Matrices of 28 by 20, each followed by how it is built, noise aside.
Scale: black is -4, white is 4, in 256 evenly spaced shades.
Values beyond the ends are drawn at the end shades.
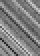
Toeplitz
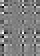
low rank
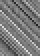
Toeplitz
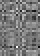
low rank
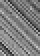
Toeplitz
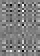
low rank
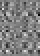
low rank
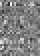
low rank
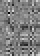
low rank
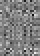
low rank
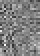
low rank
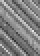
Toeplitz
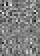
low rank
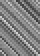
Toeplitz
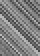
Toeplitz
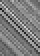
Toeplitz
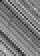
Toeplitz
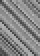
Toeplitz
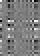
low rank
